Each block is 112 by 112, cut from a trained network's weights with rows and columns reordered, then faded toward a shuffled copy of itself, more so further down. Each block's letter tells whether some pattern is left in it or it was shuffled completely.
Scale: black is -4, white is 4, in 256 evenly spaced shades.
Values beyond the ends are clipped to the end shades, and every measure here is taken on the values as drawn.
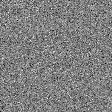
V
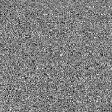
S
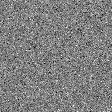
V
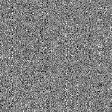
S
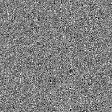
S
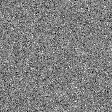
V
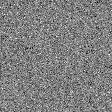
V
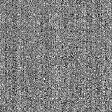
S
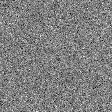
V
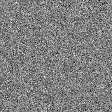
V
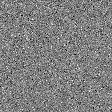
V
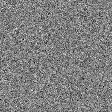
V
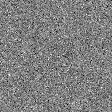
V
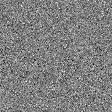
V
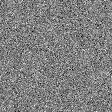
V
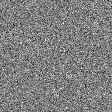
V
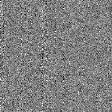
S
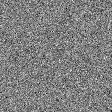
V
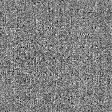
S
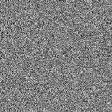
S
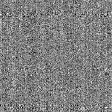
S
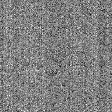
S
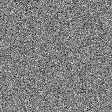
V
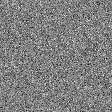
V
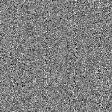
S
